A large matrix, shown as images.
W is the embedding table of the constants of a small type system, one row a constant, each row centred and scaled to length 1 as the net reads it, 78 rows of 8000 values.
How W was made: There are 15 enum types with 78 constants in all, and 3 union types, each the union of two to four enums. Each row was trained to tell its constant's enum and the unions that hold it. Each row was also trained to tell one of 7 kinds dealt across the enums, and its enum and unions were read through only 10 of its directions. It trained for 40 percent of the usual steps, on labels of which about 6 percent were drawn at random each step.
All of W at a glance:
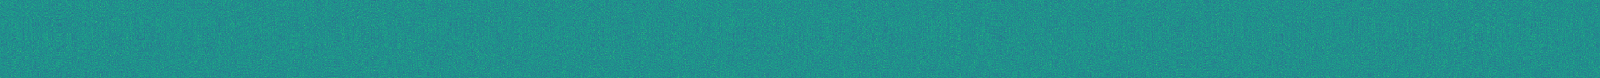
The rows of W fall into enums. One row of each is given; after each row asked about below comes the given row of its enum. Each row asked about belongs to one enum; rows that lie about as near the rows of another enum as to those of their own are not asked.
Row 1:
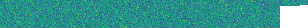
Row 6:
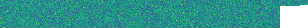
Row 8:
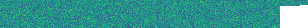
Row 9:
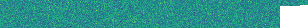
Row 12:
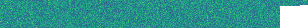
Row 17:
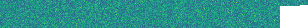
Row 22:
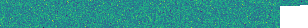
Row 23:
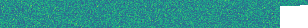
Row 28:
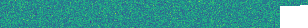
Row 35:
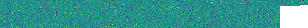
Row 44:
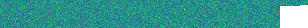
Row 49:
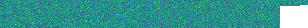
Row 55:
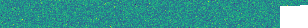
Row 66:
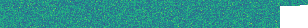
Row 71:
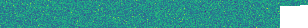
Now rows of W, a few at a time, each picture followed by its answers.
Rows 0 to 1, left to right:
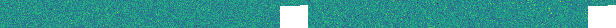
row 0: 23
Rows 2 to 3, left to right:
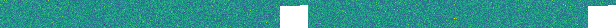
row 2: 6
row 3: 12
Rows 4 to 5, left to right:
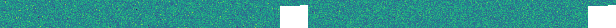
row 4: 8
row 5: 8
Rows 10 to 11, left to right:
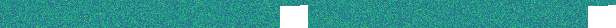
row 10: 49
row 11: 6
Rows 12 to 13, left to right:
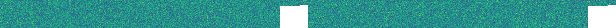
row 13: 23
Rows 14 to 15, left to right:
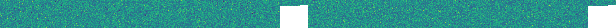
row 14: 49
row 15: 6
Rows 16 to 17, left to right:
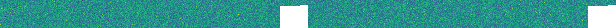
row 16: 44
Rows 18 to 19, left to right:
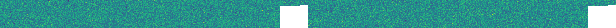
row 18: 22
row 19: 28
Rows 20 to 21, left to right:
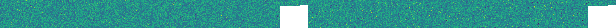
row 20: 23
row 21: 22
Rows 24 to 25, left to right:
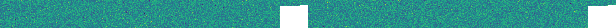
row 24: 28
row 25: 49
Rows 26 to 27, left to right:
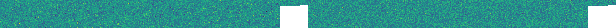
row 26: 23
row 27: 22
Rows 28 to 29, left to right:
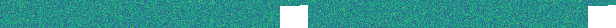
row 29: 17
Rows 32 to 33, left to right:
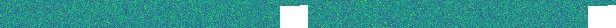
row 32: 28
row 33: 12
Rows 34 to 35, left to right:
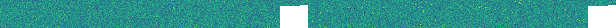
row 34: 12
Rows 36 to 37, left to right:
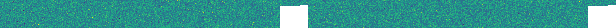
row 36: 22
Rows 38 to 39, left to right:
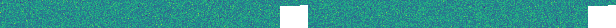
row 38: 17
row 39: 35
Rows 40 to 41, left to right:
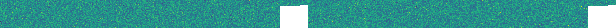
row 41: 55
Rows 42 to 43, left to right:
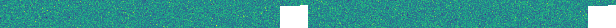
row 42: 6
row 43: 71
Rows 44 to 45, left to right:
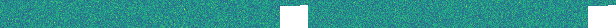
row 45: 22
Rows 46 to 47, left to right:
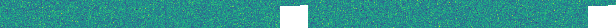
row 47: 6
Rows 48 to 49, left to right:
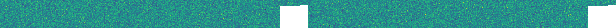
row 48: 35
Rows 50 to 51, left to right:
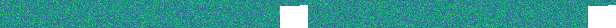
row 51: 35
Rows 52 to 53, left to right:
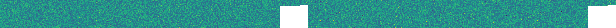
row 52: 44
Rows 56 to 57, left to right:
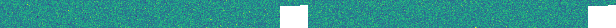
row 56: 71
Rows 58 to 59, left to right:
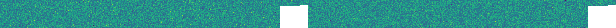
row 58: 35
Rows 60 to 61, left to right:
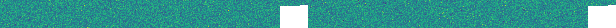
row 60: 12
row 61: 55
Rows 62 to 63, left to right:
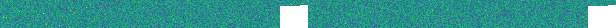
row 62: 12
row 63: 66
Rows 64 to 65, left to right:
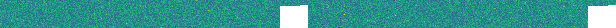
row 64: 44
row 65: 71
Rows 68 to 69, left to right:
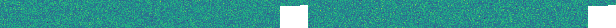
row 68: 71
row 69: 49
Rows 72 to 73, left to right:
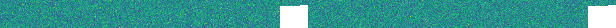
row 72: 49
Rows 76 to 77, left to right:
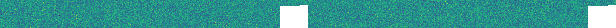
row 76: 23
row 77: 35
